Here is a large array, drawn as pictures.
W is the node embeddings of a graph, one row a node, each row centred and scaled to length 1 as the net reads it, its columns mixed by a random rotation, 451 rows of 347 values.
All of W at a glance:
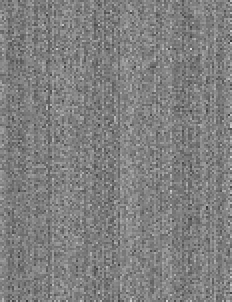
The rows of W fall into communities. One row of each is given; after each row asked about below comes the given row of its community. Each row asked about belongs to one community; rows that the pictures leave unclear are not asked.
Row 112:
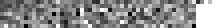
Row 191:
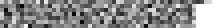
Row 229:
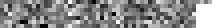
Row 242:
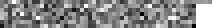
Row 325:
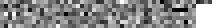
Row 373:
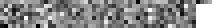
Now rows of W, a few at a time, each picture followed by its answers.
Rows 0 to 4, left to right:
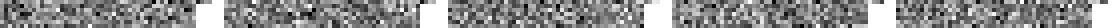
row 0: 191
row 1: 112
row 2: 112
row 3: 325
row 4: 229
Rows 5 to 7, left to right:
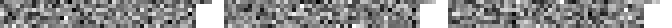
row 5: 242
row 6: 229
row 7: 112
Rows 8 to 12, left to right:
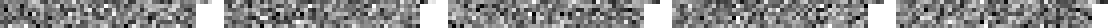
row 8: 191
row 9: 112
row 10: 325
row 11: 242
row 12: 325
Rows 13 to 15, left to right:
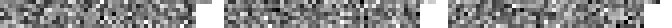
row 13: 229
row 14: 112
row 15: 242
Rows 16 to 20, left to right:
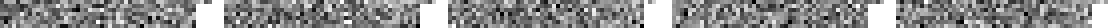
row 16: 242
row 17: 112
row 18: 112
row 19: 373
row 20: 112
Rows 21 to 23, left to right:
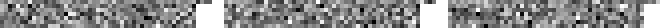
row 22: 242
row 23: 191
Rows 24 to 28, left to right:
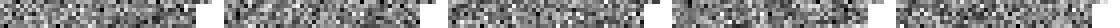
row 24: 373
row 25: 373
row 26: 242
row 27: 325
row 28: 112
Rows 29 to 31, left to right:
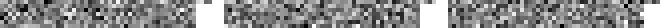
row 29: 229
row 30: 191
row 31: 373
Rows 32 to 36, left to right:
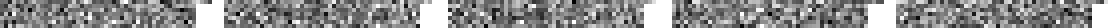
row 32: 325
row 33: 112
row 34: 112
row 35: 191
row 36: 373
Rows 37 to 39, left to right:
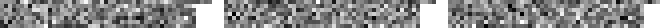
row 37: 373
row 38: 242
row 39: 191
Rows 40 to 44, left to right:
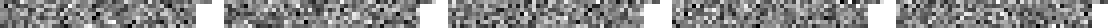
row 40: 325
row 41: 191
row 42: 191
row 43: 373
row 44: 242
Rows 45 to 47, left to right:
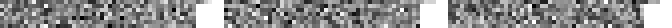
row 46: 112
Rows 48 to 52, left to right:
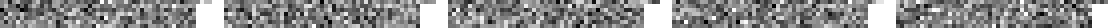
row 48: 229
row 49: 112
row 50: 325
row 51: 112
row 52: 373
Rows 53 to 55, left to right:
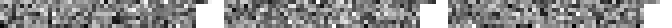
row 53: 373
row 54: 242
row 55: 191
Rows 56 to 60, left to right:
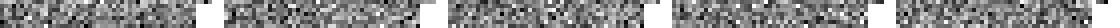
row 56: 373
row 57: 242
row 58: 242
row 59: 242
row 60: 325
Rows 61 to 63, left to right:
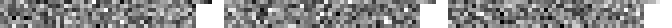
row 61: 242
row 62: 229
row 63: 112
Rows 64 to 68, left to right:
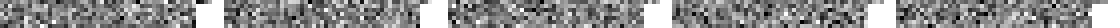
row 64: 373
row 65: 112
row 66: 229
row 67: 191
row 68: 242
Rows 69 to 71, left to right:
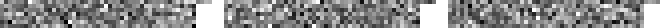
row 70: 373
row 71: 191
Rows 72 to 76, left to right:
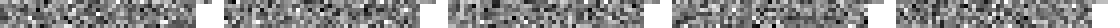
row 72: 229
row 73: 229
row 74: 229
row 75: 373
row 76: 229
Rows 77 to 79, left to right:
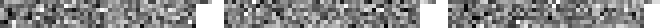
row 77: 242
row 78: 325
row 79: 112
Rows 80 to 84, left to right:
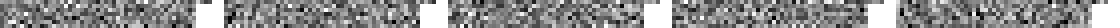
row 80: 229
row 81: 242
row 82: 242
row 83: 229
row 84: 191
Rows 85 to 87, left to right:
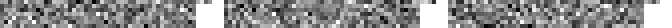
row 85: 229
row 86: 325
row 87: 191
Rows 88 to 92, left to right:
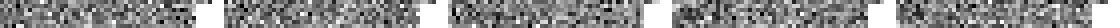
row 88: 325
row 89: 325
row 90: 191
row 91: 242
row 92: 191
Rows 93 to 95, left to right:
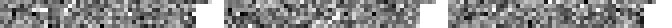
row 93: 373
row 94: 191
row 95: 373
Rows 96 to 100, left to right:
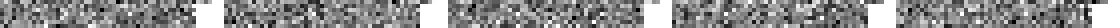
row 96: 373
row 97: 191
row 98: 229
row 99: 373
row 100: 373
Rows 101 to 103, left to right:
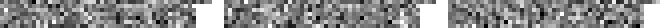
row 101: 373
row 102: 373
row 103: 191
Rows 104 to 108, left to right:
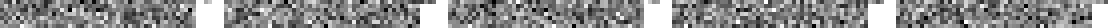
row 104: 229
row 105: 373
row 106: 229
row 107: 242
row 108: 112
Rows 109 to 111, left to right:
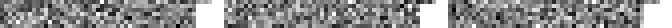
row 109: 229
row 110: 373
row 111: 191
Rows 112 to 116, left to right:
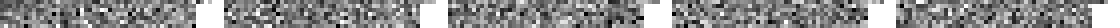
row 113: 112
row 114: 325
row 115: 325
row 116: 373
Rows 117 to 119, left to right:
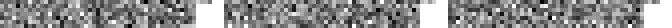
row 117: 325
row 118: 229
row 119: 229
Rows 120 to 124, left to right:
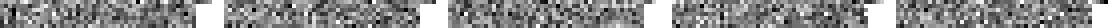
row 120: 373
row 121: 325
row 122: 112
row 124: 325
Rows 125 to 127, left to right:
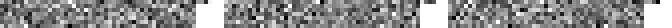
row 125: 191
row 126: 242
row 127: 242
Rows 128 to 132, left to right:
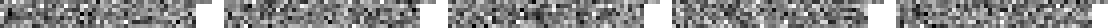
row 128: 242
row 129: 229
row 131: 325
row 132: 191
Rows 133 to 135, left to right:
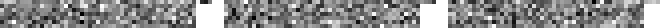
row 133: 242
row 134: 242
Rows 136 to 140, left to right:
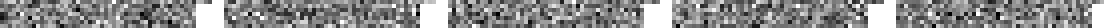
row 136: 242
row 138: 191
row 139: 373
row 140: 112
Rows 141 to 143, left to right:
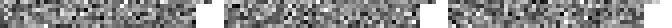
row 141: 373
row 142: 242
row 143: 112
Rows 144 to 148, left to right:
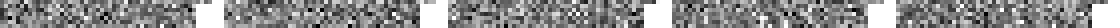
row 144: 229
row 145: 229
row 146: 373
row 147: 325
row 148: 242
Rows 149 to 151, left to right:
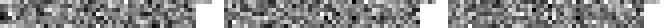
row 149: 229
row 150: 229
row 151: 229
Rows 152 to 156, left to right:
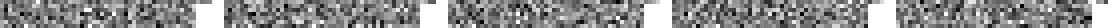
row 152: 191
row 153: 191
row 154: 191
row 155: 112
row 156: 325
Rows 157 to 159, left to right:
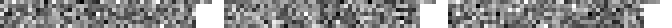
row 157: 229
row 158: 325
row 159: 373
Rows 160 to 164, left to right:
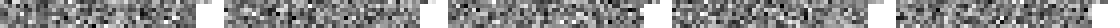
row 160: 229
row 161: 112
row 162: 325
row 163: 112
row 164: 229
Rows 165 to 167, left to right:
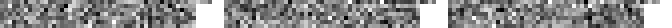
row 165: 325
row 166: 325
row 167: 373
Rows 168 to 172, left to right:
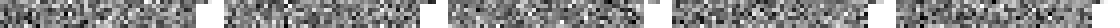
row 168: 191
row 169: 242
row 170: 325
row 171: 112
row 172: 112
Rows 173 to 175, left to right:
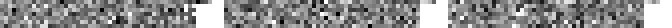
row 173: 373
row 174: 229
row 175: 229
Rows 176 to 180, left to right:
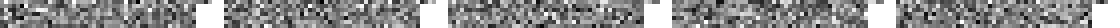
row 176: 373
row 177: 112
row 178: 229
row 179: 229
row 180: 242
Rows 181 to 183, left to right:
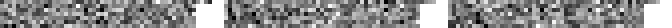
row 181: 229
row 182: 191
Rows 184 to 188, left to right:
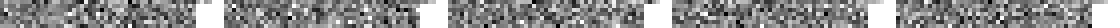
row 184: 229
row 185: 325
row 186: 112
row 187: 112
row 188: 112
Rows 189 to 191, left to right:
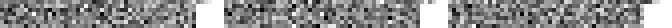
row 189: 112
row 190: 229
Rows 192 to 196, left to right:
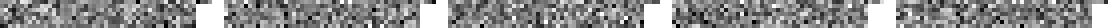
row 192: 373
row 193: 242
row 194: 242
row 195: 191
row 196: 229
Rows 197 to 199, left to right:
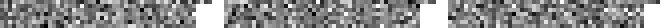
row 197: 229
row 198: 242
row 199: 242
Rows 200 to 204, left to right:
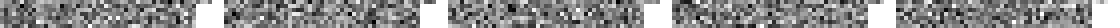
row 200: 191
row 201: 242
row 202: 191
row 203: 191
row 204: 112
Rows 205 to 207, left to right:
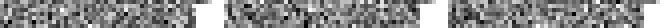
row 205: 373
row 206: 191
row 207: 191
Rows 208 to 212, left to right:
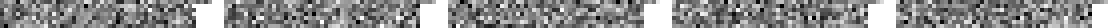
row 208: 373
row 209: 242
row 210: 191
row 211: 112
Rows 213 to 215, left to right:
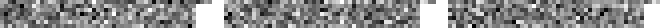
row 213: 191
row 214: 229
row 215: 112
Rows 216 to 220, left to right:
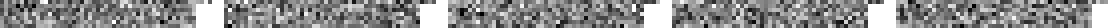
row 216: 325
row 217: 373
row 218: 373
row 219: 242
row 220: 191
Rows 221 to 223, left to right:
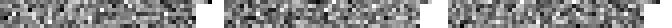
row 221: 325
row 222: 112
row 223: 325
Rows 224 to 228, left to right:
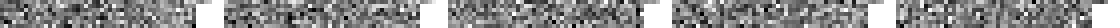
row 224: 112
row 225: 112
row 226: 229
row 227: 191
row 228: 373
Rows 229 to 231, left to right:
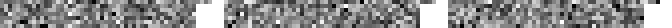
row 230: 373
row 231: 325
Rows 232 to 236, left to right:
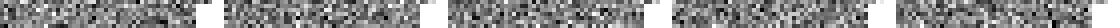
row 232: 373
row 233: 112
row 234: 112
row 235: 112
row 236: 191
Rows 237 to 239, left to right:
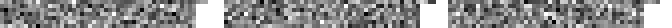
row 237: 191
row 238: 242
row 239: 229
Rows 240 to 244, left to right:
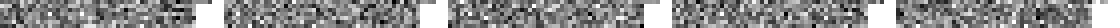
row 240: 325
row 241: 191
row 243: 325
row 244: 229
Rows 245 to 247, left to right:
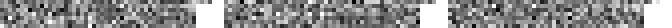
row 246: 373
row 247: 112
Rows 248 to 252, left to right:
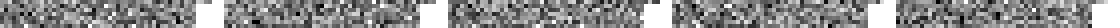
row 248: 191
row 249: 191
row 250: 191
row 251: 191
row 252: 112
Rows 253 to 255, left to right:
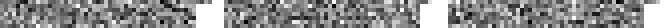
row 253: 325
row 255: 191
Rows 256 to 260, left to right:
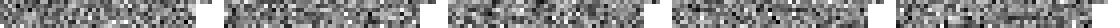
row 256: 325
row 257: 242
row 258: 229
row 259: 229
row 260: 373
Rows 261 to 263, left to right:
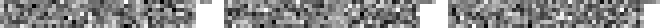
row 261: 325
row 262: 191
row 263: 191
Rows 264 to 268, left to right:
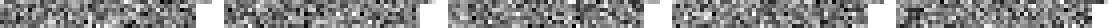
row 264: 325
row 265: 191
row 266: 229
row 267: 325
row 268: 373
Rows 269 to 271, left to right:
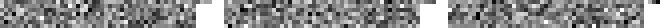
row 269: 112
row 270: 325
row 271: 242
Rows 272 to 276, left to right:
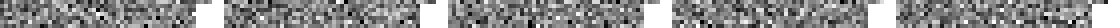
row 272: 229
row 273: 242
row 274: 191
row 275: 191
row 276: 242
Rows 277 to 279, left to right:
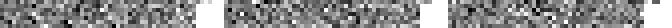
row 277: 112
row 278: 112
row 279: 229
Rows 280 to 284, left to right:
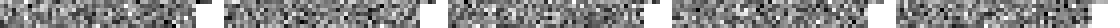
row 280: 373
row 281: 242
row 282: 373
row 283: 229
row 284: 191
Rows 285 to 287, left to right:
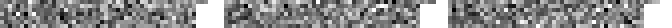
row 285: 112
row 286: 191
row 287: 191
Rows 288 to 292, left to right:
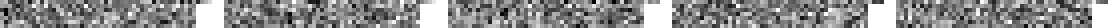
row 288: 191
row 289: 112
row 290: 325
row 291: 242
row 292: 325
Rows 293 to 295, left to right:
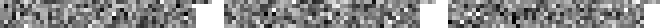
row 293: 373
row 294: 229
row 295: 112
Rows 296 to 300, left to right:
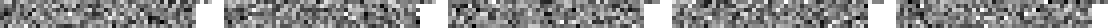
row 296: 191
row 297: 373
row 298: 325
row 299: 242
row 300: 191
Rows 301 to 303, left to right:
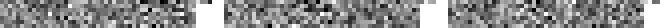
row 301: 325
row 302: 229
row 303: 229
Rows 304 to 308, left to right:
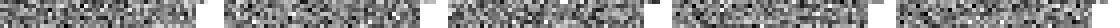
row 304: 112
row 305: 229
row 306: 242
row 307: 191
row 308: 191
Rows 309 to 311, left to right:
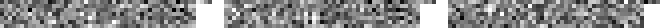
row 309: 325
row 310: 325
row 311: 373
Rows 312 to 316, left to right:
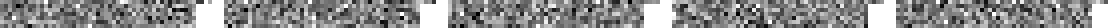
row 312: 325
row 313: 325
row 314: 191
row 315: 242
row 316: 229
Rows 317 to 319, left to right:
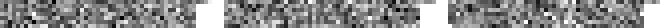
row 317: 112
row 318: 325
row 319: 229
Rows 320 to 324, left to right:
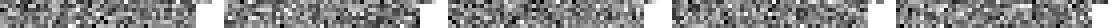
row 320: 229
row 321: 373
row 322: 112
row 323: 229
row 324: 373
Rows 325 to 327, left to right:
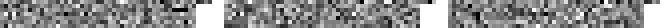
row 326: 373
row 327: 191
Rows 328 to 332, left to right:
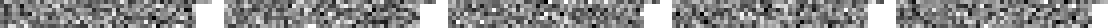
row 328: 191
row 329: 325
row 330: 229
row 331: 191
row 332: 191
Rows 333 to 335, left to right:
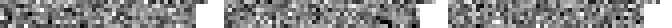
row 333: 191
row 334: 373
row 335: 325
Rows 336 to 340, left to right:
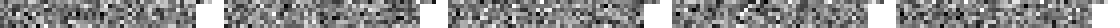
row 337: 325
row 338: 242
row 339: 229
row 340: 191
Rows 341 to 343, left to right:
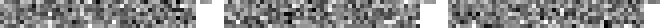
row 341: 325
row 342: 112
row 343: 191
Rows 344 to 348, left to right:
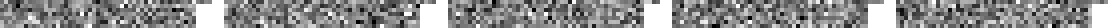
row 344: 325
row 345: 242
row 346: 229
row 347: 229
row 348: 191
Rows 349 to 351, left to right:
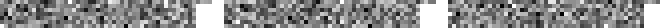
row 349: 229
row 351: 242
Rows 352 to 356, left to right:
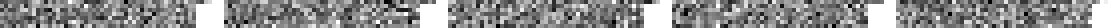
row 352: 112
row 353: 325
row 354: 373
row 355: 373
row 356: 112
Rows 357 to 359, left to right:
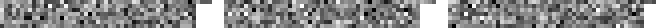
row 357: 242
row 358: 325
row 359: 373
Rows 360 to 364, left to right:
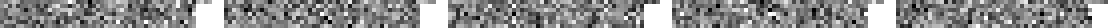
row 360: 229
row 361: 229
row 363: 229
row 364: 325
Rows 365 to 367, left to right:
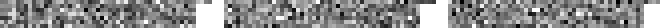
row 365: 229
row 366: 373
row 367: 191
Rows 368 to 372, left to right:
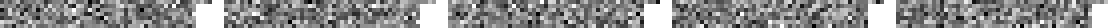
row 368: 229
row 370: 242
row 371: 242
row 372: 229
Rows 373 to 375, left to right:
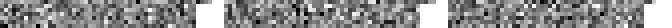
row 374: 191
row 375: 112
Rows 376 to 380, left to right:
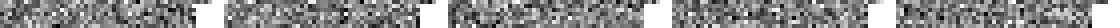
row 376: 373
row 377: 373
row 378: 191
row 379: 112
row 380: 242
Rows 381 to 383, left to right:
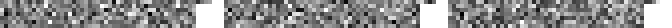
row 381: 191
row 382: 242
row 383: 112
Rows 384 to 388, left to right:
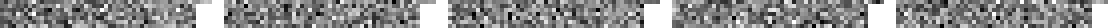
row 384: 112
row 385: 191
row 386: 242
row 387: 242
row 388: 229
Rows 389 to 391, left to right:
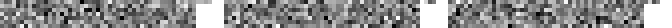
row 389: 112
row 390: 229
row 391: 242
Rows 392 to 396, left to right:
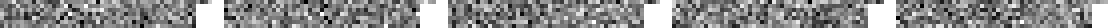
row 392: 242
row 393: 229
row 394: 191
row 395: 373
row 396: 112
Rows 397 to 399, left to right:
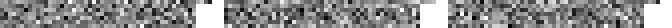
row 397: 229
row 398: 112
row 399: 242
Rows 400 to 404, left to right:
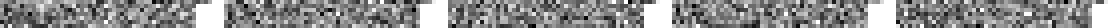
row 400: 191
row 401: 191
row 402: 373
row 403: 191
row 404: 191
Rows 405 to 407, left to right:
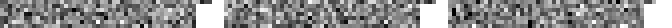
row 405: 242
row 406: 373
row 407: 191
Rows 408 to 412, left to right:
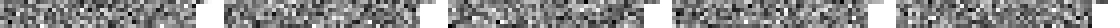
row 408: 112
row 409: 191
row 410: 373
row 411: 191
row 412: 242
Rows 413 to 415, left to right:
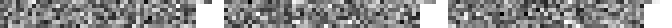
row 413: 325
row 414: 112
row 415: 112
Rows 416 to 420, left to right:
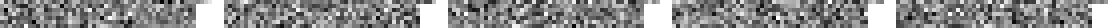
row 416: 191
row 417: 373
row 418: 229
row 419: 229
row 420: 373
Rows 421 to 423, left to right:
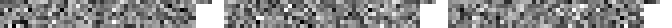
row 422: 242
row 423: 373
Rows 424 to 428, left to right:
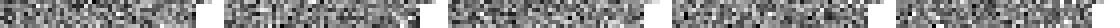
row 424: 112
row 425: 373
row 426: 112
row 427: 373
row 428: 112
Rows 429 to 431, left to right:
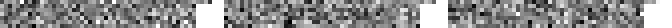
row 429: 242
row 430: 112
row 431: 229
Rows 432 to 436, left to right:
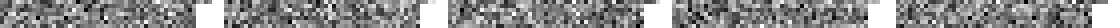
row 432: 229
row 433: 112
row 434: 373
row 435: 112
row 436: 373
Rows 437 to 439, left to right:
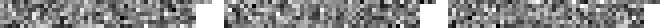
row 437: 325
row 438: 373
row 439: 373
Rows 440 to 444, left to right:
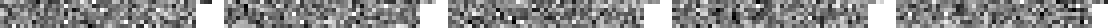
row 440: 242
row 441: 191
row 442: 112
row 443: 112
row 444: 325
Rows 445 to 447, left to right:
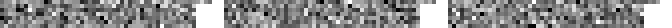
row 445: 229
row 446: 325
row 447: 373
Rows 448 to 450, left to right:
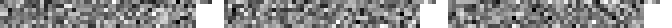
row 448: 242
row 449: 242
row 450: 229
